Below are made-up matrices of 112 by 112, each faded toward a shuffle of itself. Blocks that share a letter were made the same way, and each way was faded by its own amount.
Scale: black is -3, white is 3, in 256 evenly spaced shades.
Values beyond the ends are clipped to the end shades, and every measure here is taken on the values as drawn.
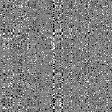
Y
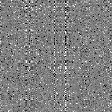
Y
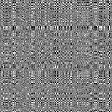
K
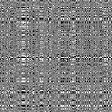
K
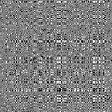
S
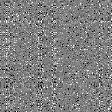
Y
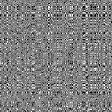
S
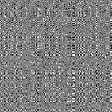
S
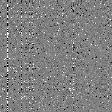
Y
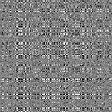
K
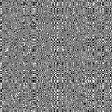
S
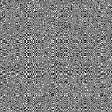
S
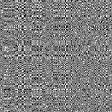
S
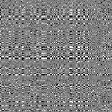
K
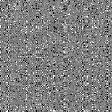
Y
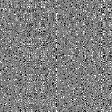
Y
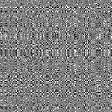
S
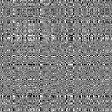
K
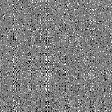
Y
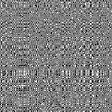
S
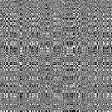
K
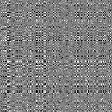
K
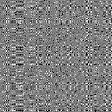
S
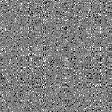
Y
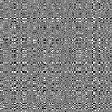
K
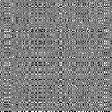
K
